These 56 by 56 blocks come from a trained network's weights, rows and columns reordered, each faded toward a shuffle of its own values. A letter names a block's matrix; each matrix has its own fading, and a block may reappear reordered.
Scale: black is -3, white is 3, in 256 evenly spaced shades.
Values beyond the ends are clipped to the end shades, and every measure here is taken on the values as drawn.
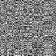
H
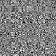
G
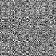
H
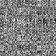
H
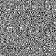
G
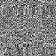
H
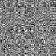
H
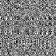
H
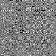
G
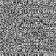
H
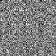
H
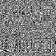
G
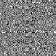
G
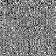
G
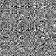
G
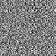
H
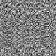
H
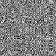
G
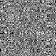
G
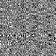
G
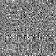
G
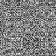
H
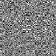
G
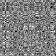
H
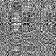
H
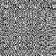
H
